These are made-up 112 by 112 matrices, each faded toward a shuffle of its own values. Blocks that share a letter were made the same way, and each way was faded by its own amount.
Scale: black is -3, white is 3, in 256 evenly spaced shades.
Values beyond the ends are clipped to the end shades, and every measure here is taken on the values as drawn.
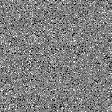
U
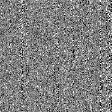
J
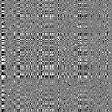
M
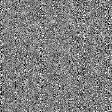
J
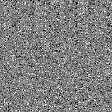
U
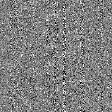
J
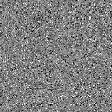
U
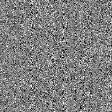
J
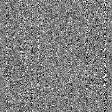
J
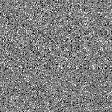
U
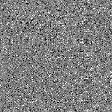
U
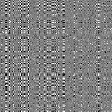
M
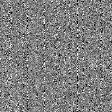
J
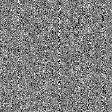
J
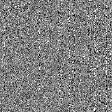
J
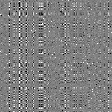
M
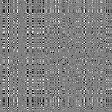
M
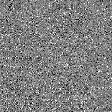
U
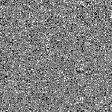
U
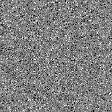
U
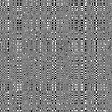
M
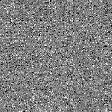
U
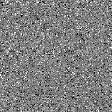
U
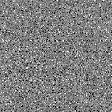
U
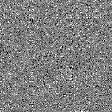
U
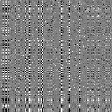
M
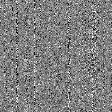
J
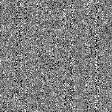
J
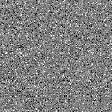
U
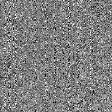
J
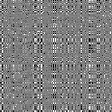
M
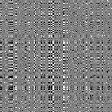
M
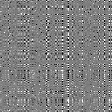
M
